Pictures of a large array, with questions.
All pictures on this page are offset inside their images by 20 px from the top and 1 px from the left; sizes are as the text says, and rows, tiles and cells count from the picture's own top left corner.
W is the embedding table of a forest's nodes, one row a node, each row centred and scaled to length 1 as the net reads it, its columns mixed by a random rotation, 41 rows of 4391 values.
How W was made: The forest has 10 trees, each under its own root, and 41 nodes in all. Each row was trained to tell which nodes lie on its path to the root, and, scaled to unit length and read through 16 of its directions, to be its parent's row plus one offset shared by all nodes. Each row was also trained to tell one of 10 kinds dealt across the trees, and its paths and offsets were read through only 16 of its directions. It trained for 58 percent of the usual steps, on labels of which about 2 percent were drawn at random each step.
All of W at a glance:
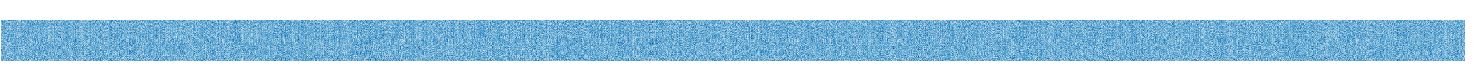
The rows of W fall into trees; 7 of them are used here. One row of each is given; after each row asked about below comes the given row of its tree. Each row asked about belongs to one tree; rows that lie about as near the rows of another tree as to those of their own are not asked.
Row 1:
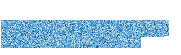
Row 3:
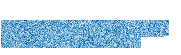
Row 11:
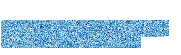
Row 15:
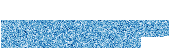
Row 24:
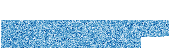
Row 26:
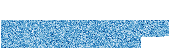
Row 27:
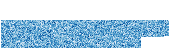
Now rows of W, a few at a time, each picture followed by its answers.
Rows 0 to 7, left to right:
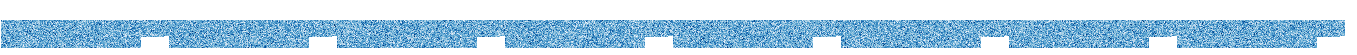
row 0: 27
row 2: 1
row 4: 3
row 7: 1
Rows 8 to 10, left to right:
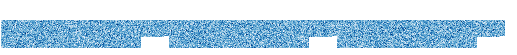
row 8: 11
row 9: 1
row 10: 15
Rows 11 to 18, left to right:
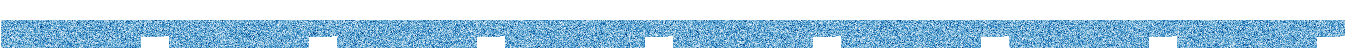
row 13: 15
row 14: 27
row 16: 11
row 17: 11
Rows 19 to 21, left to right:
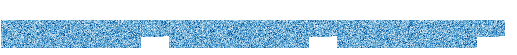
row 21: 27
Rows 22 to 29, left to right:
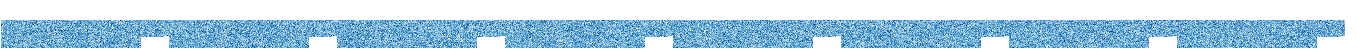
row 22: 1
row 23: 1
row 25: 15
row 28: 26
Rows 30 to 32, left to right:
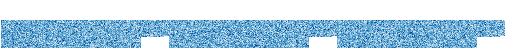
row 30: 24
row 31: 1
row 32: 24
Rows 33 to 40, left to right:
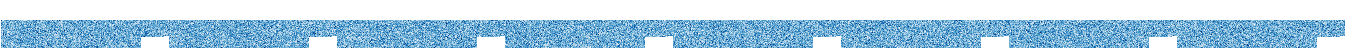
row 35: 11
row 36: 26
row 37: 11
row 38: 3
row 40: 15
